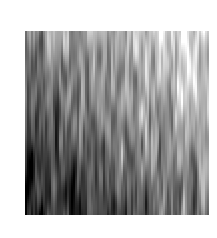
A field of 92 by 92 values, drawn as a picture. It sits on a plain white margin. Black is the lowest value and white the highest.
Ninth with the highest average: top right. Slope: up to the top right. Mirror symmetry: none. Ninth with the lowest average: bottom left. Grain: streaks running down.
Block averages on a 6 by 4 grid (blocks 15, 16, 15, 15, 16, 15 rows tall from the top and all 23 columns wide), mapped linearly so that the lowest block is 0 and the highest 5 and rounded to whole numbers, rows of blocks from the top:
3345 / 2345 / 2234 / 1233 / 0123 / 0012
